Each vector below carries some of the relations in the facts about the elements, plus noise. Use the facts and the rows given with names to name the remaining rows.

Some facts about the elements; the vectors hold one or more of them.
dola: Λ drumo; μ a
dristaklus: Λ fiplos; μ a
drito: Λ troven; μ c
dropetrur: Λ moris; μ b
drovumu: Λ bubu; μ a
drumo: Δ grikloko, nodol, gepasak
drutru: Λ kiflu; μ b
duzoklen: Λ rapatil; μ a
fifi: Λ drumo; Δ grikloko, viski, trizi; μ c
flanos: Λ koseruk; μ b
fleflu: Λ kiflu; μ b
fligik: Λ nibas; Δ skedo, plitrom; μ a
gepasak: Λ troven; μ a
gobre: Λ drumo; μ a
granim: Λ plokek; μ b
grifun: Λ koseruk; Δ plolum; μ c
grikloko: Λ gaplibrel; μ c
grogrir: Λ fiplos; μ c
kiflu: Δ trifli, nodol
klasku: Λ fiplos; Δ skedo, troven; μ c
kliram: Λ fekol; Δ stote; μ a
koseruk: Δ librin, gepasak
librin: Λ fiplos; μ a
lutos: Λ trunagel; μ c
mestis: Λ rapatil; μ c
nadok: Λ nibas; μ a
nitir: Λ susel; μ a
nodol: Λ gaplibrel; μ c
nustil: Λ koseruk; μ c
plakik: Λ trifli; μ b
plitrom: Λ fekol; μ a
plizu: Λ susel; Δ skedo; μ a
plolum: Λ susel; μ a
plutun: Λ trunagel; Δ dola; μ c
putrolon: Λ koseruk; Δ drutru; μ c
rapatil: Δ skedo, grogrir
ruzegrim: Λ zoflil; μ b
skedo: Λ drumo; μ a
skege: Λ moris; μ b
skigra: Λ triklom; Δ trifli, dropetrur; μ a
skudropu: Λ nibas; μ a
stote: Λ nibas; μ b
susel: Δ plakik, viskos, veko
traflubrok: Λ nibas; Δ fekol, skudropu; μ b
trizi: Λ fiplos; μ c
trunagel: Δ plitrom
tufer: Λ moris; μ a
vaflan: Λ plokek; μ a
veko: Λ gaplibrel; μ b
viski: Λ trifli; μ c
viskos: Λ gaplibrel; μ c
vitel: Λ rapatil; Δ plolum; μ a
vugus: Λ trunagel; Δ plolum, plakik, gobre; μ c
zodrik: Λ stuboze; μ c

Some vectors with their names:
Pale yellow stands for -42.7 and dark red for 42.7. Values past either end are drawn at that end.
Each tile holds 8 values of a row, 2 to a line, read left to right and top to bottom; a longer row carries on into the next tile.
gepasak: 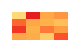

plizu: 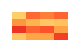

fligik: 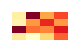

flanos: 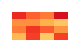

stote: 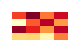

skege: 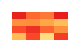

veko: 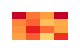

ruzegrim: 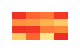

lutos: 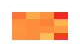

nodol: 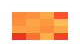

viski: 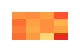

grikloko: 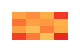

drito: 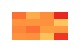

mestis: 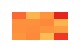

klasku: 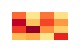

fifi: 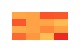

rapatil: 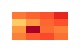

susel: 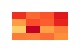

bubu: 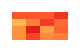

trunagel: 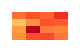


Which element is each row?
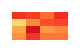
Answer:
fekol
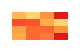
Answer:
putrolon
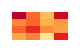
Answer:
plakik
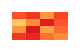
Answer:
trifli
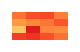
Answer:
drumo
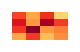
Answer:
fiplos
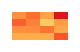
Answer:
gobre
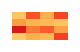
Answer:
plitrom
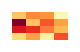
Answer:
librin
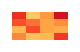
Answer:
vugus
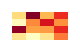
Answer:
skudropu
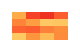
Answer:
kliram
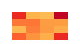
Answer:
viskos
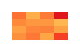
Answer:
nustil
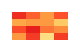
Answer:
dropetrur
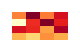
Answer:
nibas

